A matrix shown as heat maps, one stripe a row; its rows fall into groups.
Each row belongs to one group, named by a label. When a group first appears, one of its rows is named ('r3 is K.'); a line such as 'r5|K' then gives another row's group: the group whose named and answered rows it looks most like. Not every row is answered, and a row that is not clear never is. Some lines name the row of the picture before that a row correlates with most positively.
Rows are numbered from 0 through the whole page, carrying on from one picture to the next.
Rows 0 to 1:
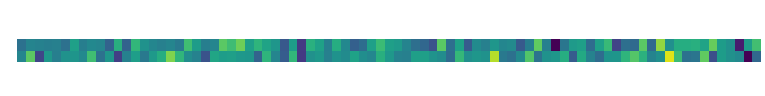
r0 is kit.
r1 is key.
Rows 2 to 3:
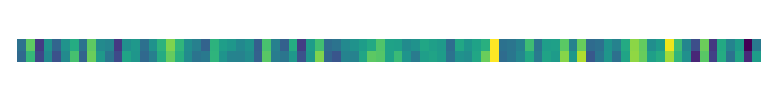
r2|key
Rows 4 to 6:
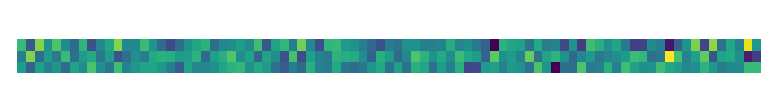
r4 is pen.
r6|kit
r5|key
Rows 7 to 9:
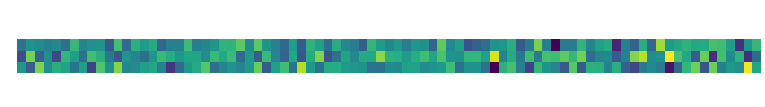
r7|kit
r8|key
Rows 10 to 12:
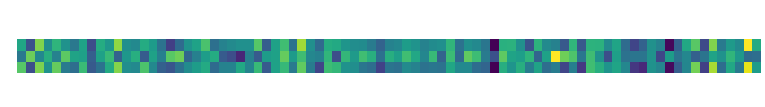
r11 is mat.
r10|pen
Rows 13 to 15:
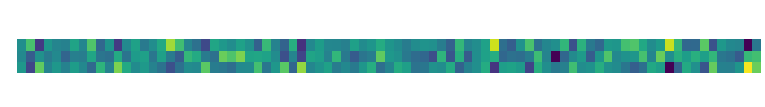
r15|pen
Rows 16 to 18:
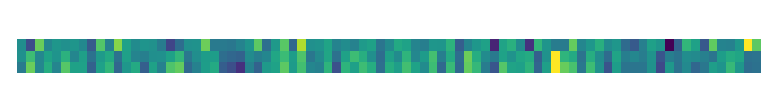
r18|mat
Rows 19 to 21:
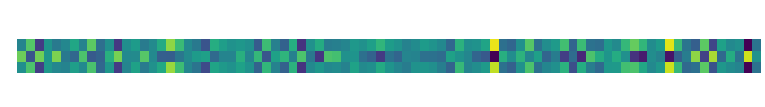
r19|key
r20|pen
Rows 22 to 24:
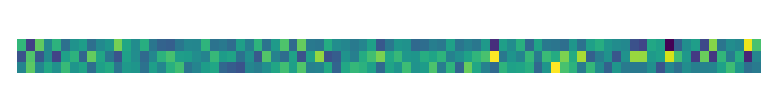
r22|pen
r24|mat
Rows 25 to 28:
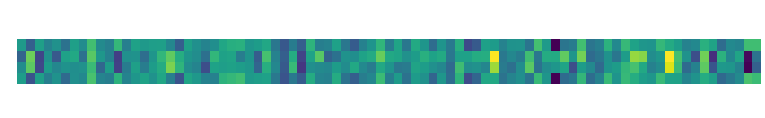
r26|key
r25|kit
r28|kit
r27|key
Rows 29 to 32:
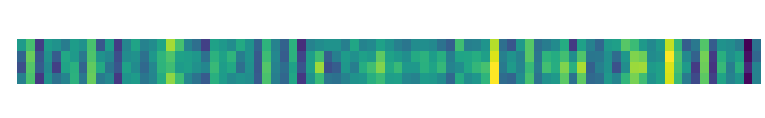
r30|key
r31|key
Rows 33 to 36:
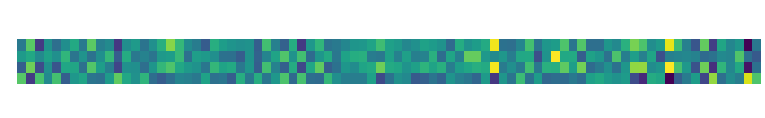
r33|key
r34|mat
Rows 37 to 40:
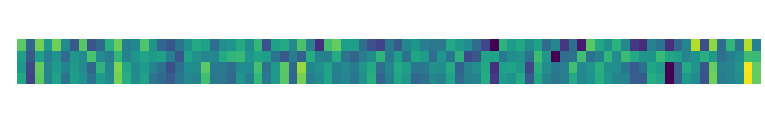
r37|pen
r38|kit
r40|pen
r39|pen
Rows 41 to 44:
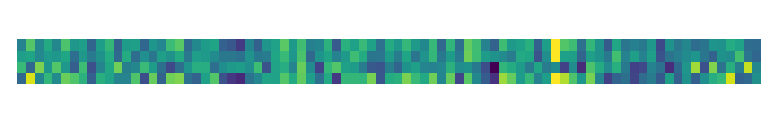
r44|mat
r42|mat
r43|pen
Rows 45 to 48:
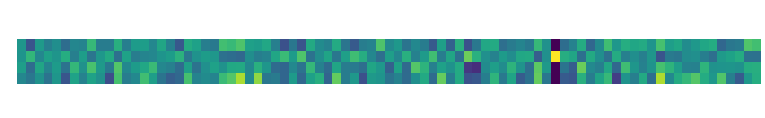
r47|kit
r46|mat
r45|kit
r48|kit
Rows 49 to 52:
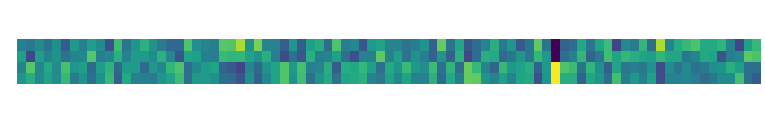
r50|kit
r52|mat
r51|mat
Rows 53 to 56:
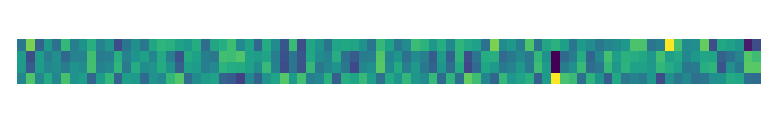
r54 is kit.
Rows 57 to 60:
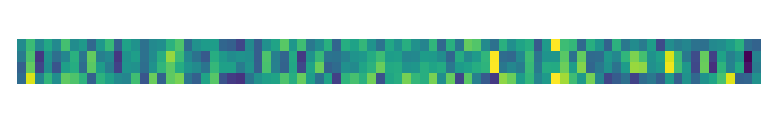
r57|mat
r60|mat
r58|key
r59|key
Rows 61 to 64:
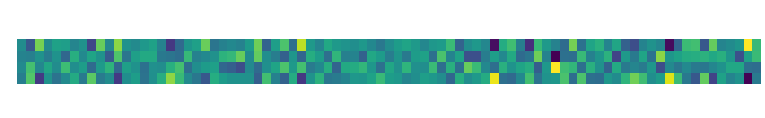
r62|kit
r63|mat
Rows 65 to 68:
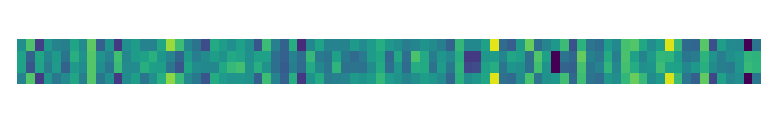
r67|kit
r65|key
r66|kit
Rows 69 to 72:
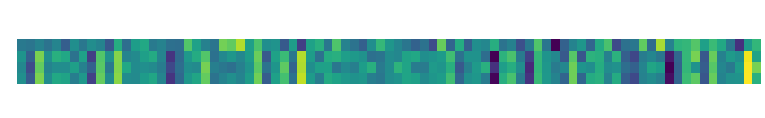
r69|kit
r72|pen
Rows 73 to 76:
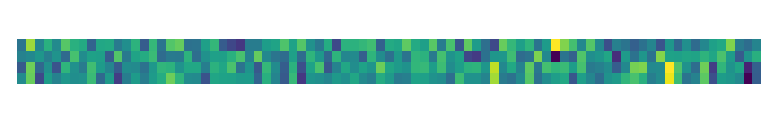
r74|kit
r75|key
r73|mat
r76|key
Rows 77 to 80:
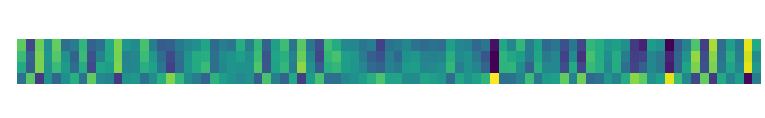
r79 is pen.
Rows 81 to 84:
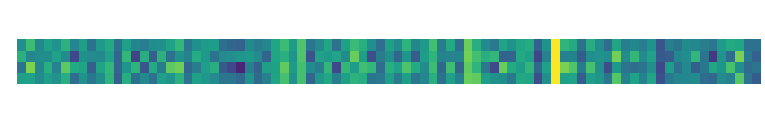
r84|mat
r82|mat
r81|mat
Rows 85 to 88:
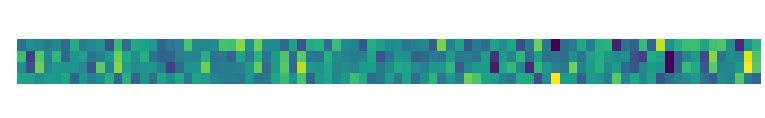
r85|kit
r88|mat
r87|pen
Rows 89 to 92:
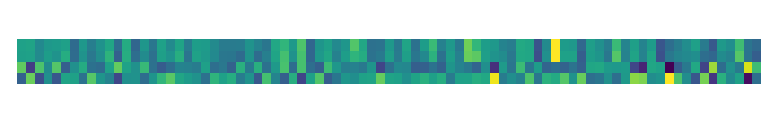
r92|key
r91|pen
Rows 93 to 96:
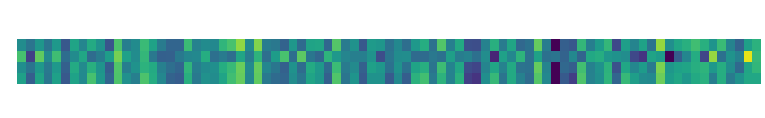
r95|kit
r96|kit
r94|pen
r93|kit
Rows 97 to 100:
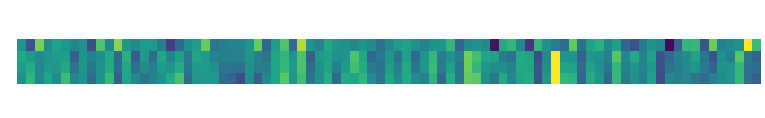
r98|mat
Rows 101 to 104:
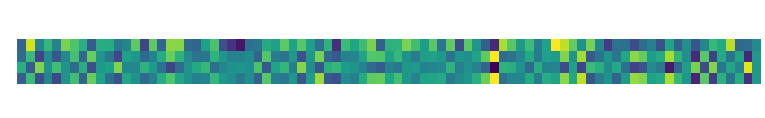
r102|key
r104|key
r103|pen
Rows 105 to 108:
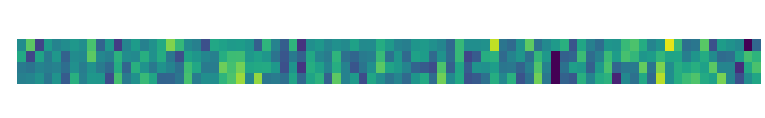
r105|key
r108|kit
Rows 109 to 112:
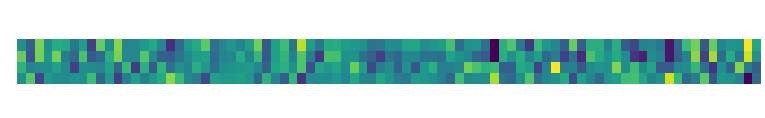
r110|pen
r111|mat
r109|pen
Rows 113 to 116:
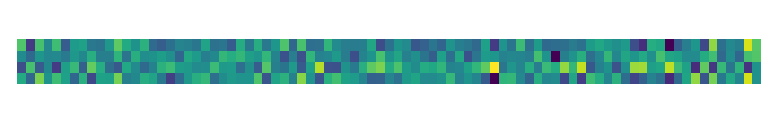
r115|key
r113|pen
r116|pen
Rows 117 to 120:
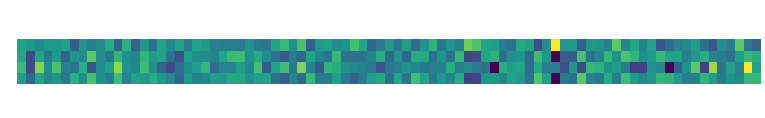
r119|pen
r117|mat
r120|kit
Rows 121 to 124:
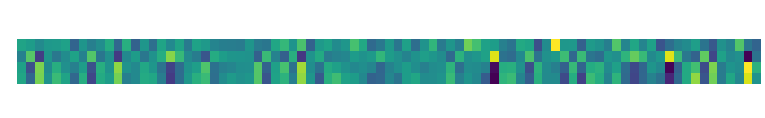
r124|pen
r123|pen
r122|key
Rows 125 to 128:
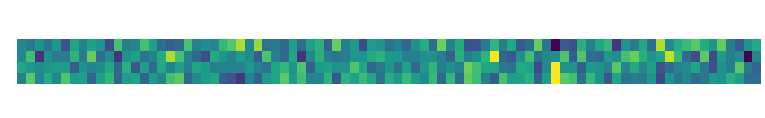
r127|mat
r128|mat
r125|kit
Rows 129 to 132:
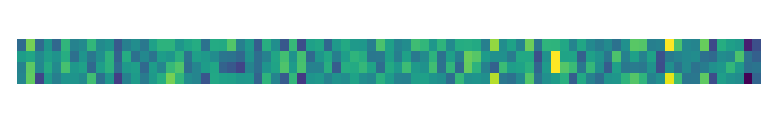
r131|mat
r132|key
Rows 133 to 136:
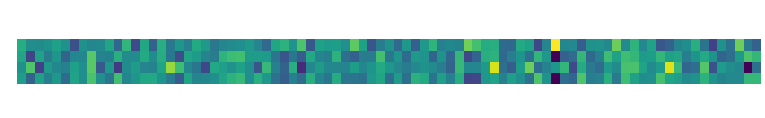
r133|mat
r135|key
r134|kit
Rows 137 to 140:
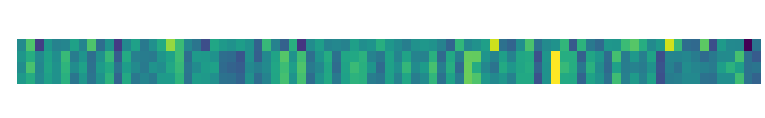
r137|key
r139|mat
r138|mat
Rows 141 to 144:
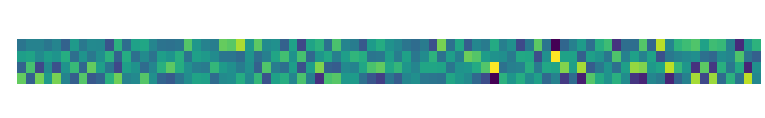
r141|kit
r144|pen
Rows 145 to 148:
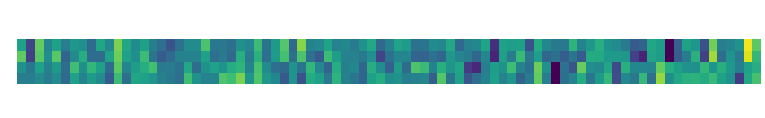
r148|kit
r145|pen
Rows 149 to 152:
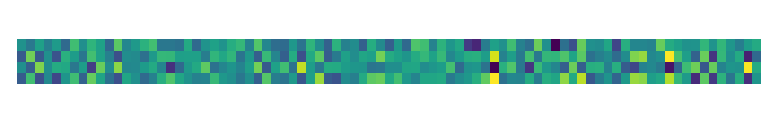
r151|pen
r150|key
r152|key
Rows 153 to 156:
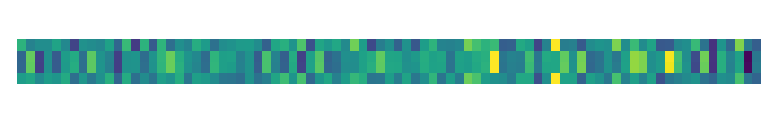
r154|key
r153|mat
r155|key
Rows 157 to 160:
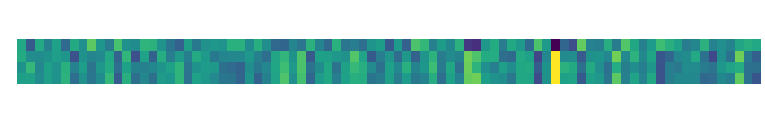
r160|mat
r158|mat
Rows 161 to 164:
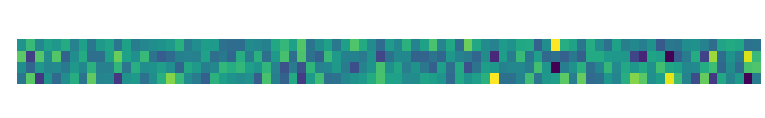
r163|kit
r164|key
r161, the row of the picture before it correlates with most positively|159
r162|pen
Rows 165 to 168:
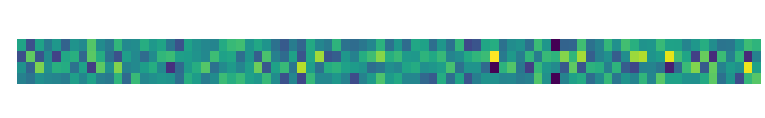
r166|key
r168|kit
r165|kit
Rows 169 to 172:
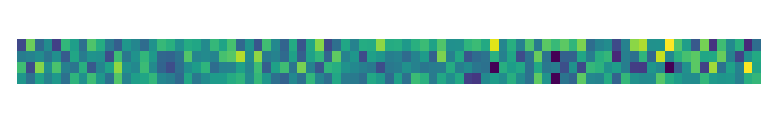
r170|kit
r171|pen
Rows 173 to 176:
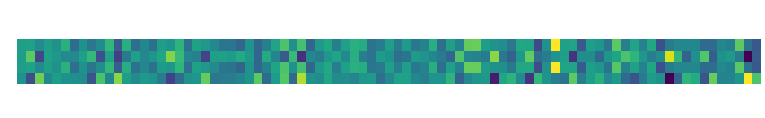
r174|key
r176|pen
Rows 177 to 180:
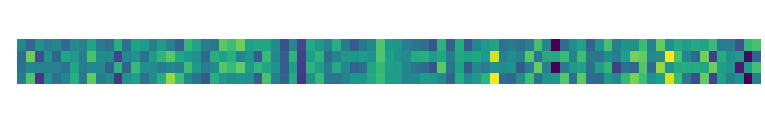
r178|key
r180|key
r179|kit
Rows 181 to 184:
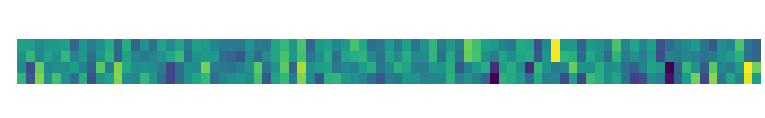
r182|mat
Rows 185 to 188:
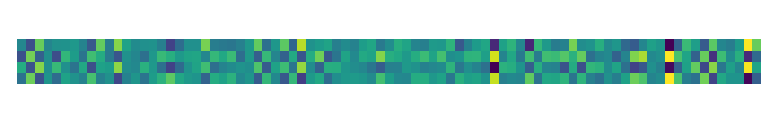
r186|key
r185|pen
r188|key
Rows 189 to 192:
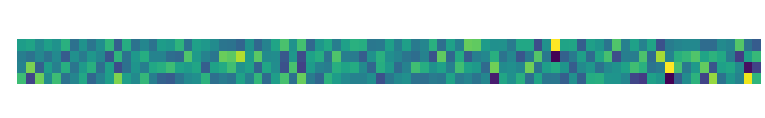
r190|kit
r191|key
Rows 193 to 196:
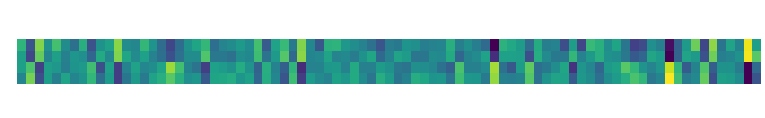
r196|key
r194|pen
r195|key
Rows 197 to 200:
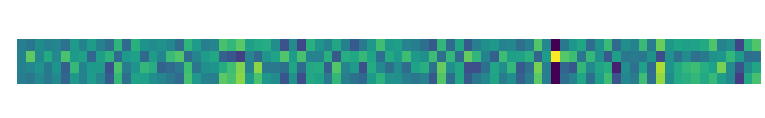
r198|mat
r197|kit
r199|kit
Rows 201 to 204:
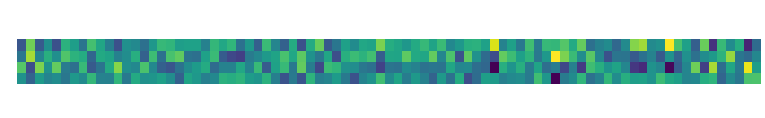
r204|kit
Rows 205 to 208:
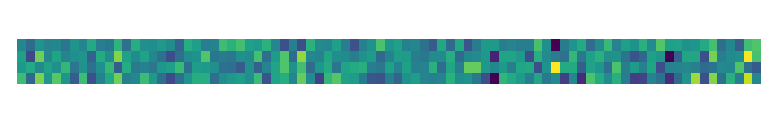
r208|pen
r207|mat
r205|kit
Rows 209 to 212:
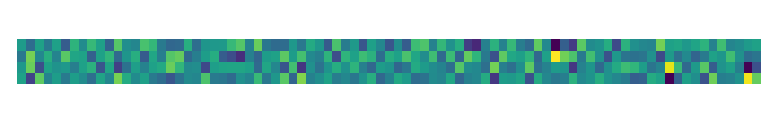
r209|kit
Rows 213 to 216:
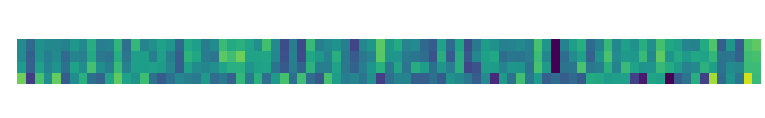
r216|pen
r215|kit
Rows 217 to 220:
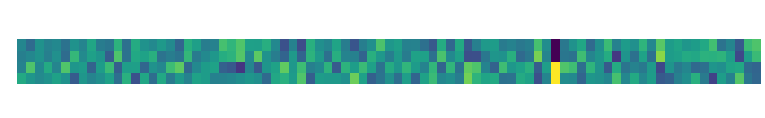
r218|kit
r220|mat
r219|mat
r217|kit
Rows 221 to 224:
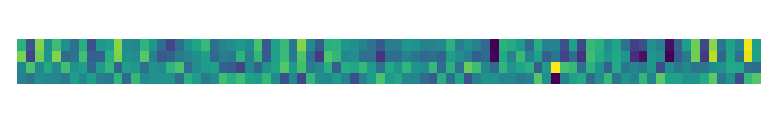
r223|mat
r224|kit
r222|pen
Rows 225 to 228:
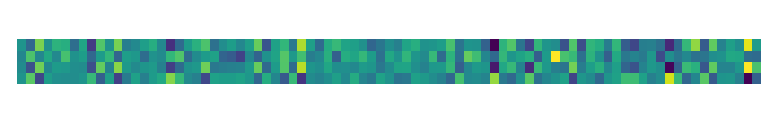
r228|key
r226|mat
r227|pen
